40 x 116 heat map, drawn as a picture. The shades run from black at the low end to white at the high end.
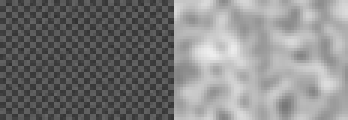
The table splits into one row of 2 panels. Panel 1,1: low, checkered. Panel 1,2: high, blotchy.
